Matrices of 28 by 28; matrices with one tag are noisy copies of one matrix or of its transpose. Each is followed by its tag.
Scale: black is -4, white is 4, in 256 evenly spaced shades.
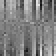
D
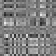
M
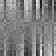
D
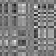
M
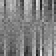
D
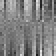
D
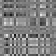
M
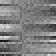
D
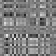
M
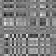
M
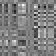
M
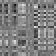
M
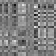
M
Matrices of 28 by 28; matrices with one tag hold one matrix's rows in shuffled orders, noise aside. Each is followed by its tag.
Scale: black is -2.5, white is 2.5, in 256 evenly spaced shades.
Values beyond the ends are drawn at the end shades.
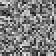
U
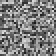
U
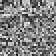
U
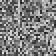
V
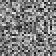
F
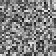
F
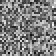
V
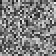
V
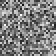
V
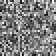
V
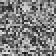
U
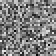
V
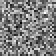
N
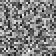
N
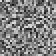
F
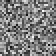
N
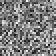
V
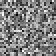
N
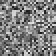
F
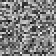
U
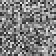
V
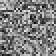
U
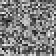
U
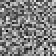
F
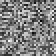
U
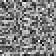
U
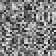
F
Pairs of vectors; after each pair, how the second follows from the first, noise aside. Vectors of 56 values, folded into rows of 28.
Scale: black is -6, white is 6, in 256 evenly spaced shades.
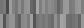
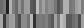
scaled up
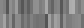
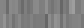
shrunk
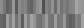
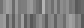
negated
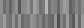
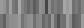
sign-scrambled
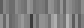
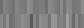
shrunk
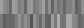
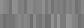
shrunk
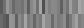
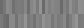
shrunk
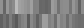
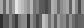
scaled up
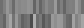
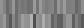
negated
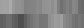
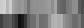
scaled up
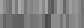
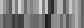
scaled up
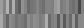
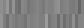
shrunk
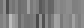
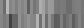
negated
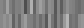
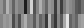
scaled up
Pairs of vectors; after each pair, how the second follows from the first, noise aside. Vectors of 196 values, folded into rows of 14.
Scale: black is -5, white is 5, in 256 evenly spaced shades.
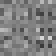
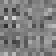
reversed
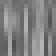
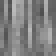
reversed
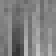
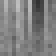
reversed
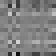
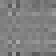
shrunk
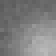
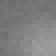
shrunk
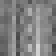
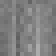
shrunk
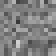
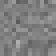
shrunk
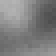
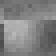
wrapped around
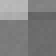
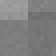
shrunk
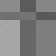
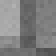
wrapped around
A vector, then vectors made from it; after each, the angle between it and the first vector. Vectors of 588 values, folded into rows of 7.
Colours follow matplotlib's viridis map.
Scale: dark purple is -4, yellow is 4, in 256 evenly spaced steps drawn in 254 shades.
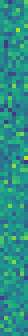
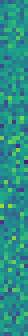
partly aligned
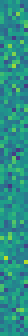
orthogonal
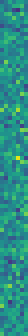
partly opposed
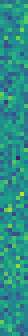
partly aligned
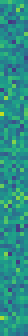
orthogonal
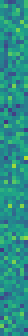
nearly parallel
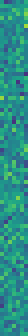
partly aligned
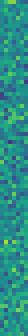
partly opposed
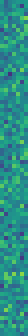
partly aligned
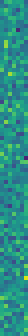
nearly opposite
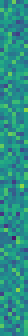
partly opposed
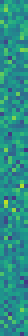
orthogonal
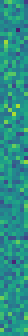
nearly opposite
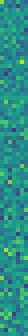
orthogonal
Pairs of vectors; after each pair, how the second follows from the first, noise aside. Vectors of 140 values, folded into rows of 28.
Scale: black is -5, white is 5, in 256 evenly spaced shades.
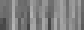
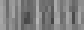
wrapped around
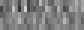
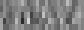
wrapped around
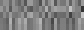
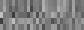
reversed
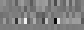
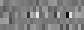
wrapped around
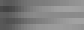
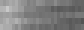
negated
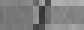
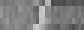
negated
